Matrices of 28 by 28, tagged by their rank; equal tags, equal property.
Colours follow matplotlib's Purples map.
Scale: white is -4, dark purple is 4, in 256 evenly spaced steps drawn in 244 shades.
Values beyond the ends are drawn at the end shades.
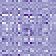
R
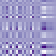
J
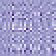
R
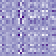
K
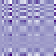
J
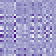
K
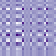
J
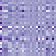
K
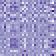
R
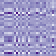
K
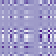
J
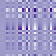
J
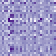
R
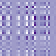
J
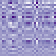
K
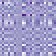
K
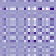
J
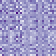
R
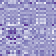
R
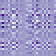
K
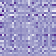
R
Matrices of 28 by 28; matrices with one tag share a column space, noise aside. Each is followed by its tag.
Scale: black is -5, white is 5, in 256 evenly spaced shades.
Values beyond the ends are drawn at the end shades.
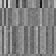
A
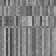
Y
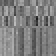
Y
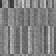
A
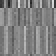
A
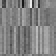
A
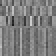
Y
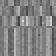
Y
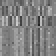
Y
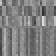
Y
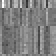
A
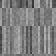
A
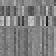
Y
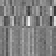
Y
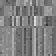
Y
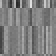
A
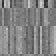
A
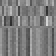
Y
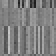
A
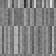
A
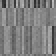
A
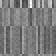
A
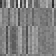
A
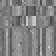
Y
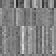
A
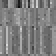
A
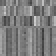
Y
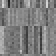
A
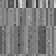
A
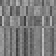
Y
